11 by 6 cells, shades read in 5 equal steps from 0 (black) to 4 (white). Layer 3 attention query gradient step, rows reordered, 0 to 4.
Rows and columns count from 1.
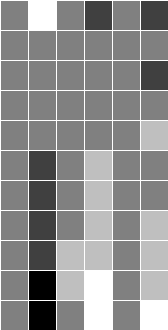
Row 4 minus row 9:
0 1 -1 -1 0 -1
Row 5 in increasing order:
2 2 2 2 2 3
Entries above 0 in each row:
6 6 6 6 6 6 6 6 6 5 5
